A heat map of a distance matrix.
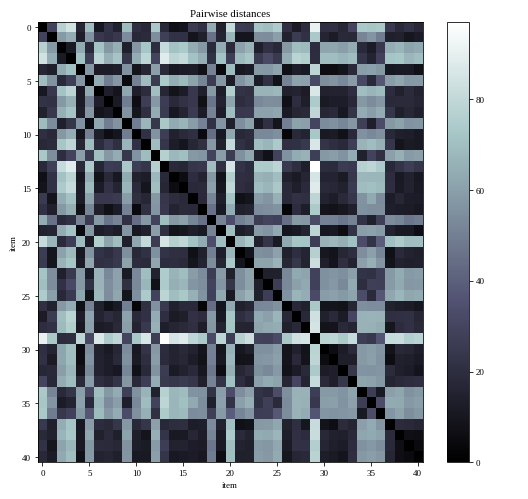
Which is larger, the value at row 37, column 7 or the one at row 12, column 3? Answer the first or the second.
the second
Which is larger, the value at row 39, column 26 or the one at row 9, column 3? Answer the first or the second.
the second
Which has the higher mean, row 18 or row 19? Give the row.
18
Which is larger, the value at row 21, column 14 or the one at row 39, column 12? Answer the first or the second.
the second
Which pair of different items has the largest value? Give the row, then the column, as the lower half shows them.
29, 13
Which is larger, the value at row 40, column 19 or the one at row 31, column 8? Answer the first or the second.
the second
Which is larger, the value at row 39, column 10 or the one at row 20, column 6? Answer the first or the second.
the second
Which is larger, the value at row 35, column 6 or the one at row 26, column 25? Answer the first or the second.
the first
